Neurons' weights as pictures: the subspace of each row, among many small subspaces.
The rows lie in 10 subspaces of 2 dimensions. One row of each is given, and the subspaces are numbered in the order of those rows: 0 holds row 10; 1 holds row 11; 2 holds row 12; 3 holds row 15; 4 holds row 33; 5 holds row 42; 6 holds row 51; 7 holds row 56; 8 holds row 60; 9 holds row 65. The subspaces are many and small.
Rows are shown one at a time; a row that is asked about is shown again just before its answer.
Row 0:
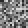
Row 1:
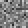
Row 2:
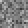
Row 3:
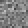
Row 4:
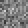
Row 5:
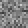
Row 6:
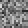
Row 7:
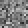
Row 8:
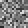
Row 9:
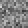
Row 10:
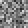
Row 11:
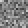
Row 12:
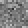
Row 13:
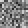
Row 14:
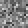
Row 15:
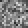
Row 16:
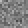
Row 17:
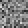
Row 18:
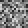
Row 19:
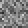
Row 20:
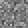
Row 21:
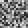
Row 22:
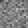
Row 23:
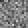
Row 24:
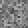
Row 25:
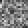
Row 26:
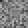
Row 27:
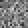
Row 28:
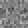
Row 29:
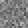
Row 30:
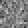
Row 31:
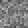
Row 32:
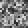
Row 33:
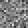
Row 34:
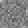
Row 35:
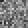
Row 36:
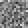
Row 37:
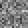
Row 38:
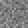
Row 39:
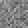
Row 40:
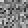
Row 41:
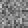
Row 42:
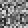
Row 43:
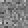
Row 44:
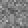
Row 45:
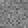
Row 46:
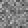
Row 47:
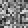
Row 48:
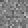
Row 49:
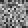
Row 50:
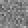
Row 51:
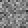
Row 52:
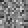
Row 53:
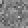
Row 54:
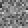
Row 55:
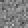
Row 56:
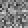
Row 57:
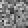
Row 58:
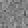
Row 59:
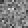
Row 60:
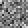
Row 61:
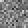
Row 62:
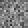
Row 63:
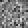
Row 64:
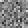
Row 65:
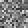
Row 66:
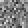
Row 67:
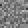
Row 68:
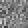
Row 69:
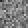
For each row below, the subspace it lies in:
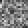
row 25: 8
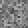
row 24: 8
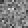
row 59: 2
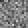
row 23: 1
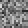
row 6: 7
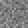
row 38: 6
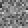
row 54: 6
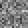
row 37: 7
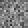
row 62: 3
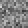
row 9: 7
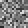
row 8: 9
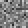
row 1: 4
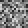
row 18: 6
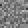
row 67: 4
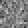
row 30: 0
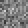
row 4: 5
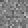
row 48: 1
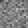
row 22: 4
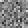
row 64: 3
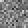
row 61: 9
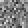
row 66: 6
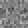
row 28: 9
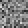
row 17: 5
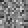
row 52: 0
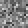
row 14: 4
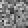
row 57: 8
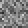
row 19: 6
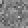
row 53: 8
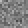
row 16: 1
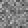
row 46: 6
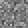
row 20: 8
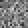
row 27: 3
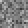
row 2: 0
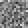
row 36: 3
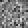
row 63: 3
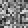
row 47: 9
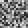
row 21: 1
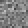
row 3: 2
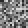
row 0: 4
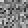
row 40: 9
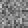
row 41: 7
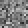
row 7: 4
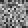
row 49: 2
